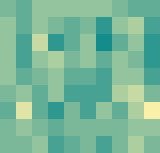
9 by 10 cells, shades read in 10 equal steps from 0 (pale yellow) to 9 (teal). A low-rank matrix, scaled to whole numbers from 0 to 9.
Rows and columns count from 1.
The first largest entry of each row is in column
2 7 7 10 7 5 4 4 4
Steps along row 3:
up down up down down up down down up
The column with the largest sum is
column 7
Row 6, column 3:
6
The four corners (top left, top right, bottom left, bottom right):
5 6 5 5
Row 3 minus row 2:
0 1 -2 3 0 -1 1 2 1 1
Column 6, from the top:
4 5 4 4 6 7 7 5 5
